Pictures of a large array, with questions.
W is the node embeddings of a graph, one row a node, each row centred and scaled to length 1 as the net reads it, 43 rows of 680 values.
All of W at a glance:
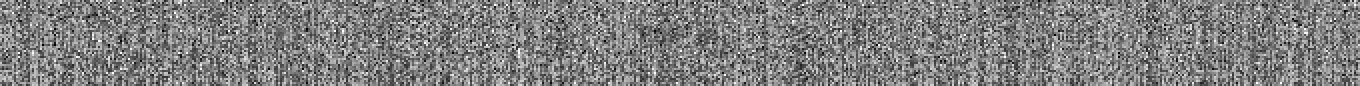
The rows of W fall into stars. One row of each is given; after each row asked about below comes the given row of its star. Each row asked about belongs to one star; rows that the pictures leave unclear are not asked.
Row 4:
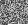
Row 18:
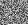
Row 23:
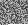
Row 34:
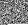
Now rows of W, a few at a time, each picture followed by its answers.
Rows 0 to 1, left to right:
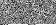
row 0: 18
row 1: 34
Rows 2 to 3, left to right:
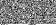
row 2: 23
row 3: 34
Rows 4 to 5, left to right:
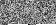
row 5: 18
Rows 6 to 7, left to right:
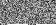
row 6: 34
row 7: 4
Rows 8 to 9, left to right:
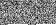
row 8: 4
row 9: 23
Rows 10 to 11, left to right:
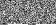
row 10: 4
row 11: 34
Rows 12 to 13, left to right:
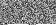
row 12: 18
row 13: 23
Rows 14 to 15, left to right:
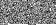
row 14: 18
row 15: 18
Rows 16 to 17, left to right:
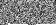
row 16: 18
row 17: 23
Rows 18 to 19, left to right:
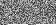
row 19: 18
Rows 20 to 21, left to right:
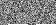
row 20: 18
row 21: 18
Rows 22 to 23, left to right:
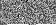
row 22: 23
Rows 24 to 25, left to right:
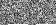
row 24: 18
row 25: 34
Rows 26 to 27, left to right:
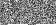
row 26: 34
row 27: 4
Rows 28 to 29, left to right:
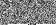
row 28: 34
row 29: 4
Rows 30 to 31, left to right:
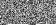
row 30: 4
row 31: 4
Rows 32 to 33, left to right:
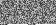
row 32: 34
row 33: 34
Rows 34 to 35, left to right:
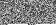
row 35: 23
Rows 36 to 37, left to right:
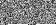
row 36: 4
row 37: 4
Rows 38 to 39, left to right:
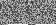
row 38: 23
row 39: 18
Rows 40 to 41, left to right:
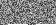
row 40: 18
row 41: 4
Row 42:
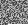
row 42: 4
